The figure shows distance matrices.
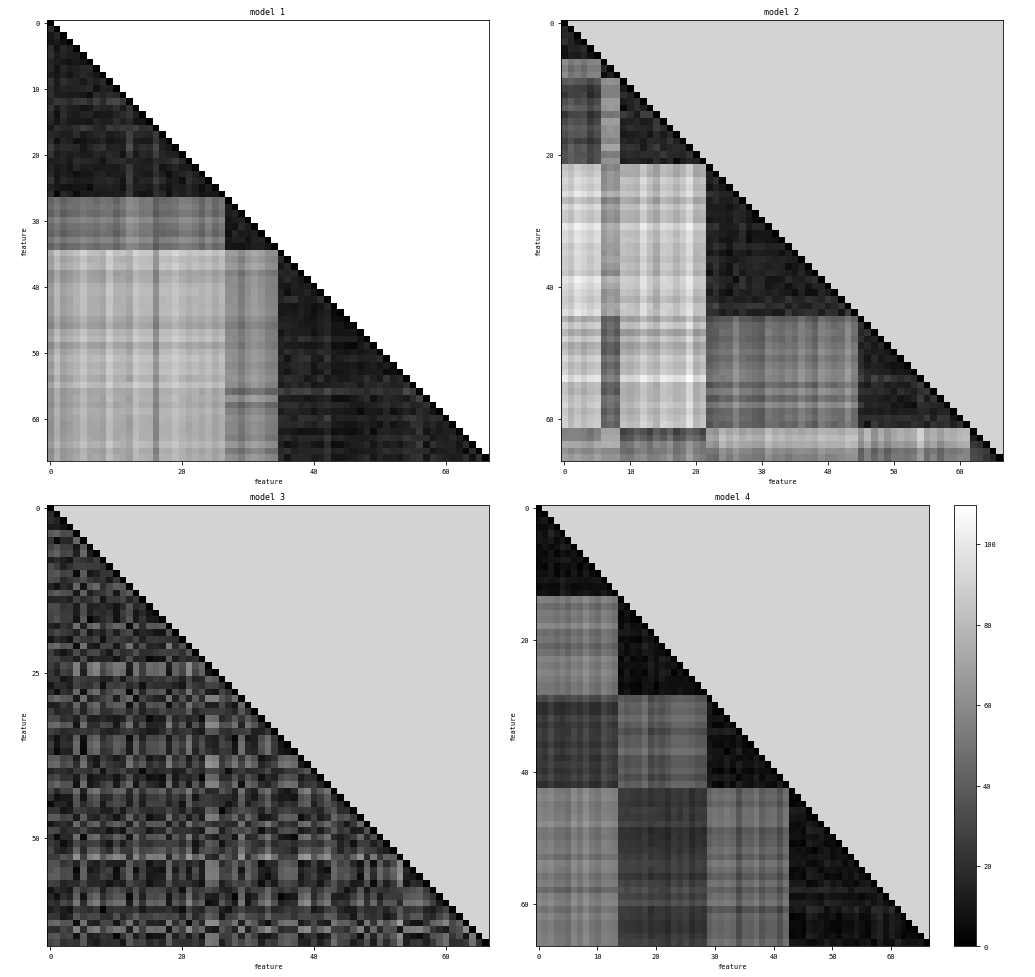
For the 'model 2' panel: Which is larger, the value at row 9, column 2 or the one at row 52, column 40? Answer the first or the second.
the second
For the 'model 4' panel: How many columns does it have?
67
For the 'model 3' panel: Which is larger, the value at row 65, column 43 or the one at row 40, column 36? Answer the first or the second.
the first
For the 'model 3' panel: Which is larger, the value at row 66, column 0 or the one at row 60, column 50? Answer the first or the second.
the first
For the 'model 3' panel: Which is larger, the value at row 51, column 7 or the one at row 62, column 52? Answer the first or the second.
the first
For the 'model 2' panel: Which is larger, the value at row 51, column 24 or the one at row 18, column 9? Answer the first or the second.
the first
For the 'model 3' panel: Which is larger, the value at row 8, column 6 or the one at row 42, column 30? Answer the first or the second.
the second
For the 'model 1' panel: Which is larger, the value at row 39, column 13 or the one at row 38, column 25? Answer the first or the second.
the first
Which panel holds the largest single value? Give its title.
model 2
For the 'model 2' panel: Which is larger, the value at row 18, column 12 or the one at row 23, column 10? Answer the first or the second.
the second
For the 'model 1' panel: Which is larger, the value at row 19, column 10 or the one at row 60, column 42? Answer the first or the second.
the second
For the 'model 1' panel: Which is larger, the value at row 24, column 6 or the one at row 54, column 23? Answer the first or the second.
the second
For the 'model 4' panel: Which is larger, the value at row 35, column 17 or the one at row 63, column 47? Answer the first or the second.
the first
